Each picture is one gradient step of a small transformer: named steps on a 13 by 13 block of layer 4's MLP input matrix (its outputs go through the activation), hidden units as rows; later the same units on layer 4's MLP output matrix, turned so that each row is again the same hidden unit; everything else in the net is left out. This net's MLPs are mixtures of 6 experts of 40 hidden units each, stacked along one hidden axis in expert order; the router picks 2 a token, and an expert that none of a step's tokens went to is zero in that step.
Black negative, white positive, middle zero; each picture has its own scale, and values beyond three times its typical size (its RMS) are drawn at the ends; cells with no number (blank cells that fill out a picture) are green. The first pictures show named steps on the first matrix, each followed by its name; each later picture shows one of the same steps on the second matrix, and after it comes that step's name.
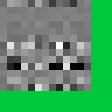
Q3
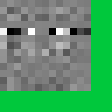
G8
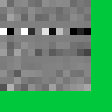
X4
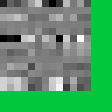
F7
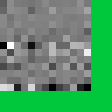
Q3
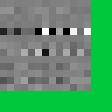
X4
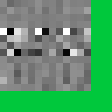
G8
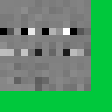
X4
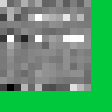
F7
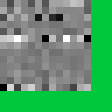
F7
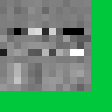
G8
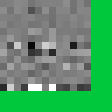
Q3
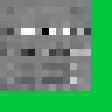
X4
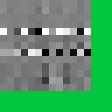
G8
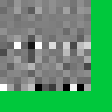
Q3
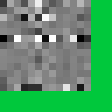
F7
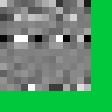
F7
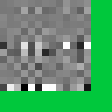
Q3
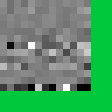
Q3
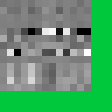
G8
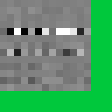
X4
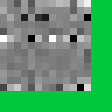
F7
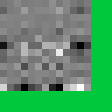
Q3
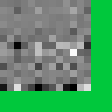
Q3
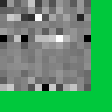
F7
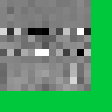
G8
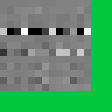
X4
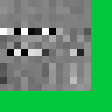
G8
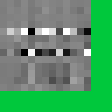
G8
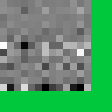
Q3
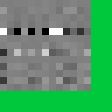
X4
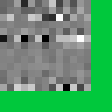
F7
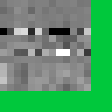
G8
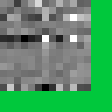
F7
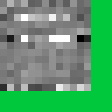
F7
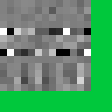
G8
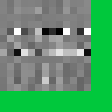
G8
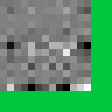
Q3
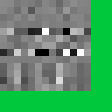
G8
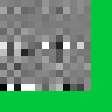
Q3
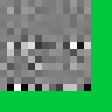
Q3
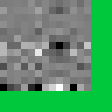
Q3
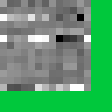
F7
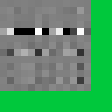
X4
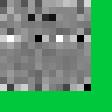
F7
